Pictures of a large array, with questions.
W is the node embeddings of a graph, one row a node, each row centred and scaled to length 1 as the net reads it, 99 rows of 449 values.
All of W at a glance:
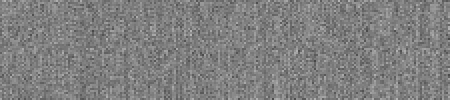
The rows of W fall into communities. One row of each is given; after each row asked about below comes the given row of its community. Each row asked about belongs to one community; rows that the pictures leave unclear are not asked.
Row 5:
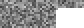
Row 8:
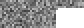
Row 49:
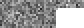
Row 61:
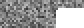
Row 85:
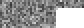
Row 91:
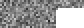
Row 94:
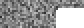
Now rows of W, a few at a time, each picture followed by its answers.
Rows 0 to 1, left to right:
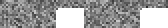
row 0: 85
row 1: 85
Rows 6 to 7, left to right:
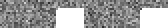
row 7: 61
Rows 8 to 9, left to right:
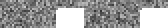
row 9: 5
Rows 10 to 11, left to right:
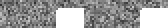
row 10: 8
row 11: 5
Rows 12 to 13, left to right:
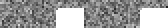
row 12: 5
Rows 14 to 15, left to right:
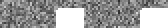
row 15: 8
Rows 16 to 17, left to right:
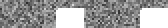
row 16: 85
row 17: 8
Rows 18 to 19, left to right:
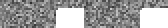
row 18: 61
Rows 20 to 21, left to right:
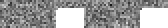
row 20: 85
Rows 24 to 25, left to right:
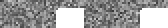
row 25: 91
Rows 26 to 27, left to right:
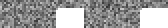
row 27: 85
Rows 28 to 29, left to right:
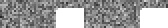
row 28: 85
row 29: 85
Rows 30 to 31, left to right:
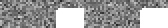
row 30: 8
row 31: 8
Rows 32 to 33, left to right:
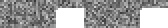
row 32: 5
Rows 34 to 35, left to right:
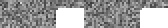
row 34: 8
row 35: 8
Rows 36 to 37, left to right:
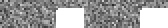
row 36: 61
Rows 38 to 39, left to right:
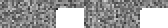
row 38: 94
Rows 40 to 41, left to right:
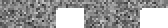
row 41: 5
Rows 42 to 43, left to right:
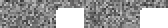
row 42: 91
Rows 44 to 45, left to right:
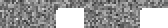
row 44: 91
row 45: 61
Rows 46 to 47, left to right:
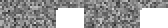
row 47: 5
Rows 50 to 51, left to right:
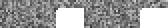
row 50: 94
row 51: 49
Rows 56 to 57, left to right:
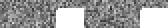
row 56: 49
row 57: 61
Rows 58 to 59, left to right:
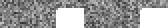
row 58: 91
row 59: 5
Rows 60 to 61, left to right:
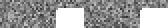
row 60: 49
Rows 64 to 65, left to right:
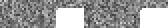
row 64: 49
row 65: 49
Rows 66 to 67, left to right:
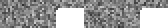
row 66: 94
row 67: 61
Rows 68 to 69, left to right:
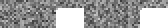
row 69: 49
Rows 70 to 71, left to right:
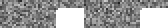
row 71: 8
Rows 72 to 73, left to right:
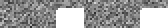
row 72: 91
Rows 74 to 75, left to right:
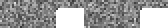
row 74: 94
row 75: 61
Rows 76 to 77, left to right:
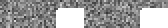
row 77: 8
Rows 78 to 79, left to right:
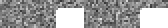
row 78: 49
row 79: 91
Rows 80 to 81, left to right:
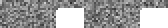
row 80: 94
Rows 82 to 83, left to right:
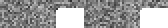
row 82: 91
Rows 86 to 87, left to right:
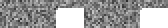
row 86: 91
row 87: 85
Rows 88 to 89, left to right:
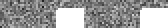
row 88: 85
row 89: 8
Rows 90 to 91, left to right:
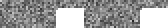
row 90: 49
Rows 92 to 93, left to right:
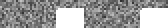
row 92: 8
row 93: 85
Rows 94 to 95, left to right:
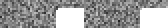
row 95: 8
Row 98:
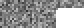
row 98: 91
